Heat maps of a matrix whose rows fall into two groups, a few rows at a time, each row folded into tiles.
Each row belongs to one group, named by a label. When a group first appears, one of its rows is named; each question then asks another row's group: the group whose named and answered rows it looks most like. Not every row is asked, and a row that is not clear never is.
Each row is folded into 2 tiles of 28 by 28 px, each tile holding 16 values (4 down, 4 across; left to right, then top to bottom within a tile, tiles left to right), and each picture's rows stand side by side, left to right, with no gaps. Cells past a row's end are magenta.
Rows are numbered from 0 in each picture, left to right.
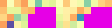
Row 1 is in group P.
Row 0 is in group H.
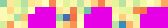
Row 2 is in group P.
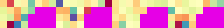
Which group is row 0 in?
P
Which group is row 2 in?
H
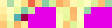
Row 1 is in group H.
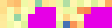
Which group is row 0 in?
H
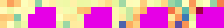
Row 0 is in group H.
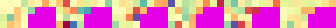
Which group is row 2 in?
P
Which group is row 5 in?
P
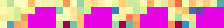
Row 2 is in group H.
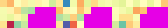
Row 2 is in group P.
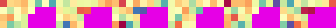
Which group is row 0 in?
H
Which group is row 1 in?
P
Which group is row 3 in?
H
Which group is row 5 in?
P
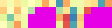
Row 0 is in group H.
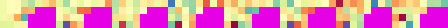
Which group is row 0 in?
P
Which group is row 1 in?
P
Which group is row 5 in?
P
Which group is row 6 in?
H
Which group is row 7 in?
H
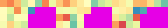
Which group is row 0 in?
H
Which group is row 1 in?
H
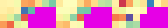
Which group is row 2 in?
H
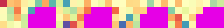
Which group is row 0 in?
H
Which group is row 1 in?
P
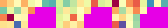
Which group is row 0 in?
H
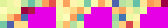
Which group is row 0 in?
P
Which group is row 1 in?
P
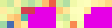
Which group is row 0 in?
P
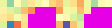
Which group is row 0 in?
P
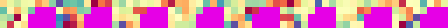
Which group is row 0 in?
H
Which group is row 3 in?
H
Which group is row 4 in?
P
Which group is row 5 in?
H
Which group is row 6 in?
P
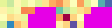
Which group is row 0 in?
P
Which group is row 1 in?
H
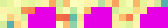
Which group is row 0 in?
P
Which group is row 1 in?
H
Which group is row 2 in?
H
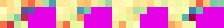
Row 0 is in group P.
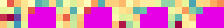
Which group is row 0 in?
H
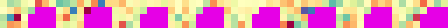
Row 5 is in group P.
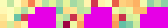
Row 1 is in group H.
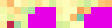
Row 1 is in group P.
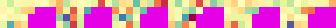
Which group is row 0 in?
P
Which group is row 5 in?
P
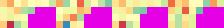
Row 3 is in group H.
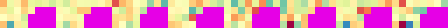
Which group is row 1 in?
P
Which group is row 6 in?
P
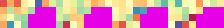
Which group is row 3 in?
P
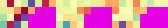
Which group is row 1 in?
P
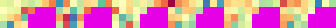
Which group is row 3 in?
H
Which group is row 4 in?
H
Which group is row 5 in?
H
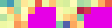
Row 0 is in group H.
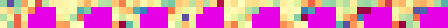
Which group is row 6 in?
P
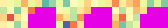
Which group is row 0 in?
H
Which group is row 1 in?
P
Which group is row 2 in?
H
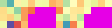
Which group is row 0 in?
P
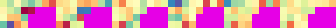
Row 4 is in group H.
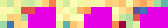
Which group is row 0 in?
P
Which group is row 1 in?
P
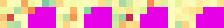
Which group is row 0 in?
H
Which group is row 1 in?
H
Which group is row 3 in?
P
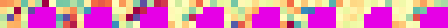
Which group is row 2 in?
P
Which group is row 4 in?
P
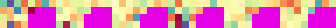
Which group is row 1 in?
H
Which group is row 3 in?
H
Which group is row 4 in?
P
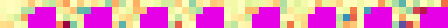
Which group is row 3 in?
H
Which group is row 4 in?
P
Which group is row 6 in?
H
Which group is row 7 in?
P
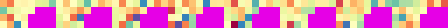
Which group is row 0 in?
H
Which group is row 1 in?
P
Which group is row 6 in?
H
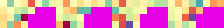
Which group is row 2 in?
H
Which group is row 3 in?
P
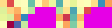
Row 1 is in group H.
